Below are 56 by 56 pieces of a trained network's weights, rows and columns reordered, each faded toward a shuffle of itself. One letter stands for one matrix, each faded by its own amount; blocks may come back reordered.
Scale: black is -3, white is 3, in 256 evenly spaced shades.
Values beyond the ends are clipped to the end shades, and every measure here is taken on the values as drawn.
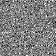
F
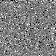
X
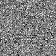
F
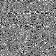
X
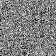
F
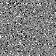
X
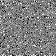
X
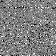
X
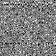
F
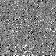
X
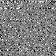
X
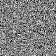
F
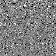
X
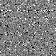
X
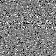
X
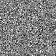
F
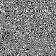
X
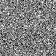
F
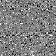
X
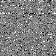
X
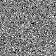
F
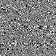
X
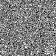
F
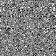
F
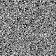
F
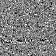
F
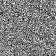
F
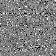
X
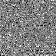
F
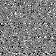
X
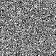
F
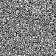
F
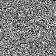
F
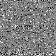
X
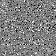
X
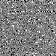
X
